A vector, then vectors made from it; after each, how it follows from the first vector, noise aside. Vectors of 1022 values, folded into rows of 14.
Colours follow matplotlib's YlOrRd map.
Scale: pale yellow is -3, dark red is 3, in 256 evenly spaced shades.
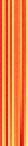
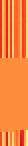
partly zeroed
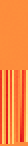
partly zeroed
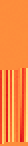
partly zeroed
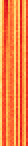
reversed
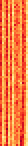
copied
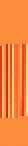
partly zeroed
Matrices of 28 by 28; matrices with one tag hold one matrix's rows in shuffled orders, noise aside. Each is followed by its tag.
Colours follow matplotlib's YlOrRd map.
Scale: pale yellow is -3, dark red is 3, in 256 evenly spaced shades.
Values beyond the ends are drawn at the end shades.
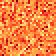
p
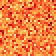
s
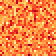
s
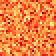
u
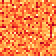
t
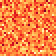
p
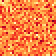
t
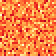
p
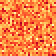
t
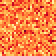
t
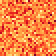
s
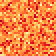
u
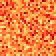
u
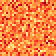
p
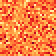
u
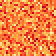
u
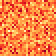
p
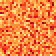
u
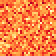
u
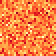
s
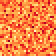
u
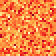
u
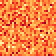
p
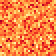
u
